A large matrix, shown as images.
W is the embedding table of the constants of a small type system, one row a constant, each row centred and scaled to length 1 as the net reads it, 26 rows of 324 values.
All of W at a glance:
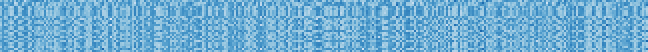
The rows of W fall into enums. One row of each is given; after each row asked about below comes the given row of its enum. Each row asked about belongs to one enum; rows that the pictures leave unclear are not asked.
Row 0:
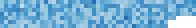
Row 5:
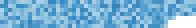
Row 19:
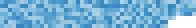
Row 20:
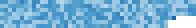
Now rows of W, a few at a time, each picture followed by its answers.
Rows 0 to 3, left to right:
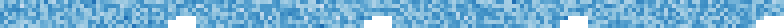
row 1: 20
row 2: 20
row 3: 5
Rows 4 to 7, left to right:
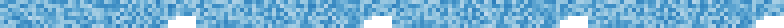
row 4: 19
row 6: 5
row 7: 5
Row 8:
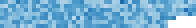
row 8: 20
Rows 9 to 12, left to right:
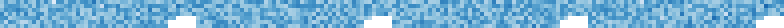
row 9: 0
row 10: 19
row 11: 5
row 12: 0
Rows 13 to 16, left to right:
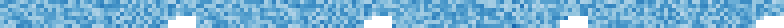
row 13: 19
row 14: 19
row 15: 20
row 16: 5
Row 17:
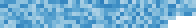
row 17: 19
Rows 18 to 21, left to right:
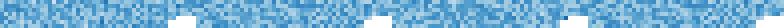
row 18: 0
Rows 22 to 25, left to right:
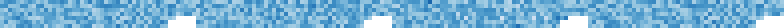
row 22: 19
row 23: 5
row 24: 20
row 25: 19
